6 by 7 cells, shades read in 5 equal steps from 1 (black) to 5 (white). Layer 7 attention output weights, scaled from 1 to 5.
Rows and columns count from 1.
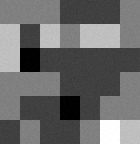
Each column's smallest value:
2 1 2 1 2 2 2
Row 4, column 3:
3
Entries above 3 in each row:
0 4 1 0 0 2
